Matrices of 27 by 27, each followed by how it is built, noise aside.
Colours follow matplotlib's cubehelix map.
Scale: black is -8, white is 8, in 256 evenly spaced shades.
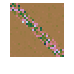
banded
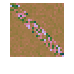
banded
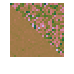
upper triangular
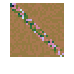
banded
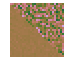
upper triangular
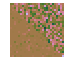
upper triangular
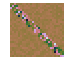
banded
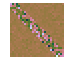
banded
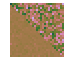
upper triangular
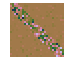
banded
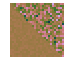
upper triangular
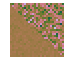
upper triangular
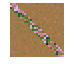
banded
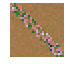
banded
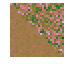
upper triangular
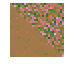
upper triangular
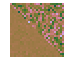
upper triangular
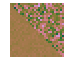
upper triangular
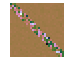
banded
